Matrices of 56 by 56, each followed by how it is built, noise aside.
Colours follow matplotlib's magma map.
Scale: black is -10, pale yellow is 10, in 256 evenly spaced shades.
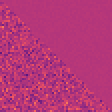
lower triangular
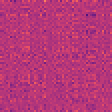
low rank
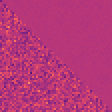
lower triangular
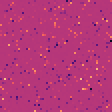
sparse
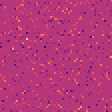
sparse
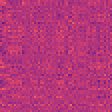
low rank
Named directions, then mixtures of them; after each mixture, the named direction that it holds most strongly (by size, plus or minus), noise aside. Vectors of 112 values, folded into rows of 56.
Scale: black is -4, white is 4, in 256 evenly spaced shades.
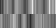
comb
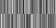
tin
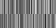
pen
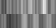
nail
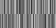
pen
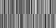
pen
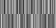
tin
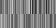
pen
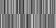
tin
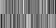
tin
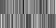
tin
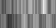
nail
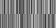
pen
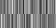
tin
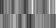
comb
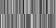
tin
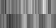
nail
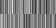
pen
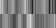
comb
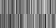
pen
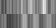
nail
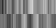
nail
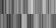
nail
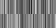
pen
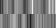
comb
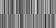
pen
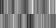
comb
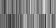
nail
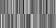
tin
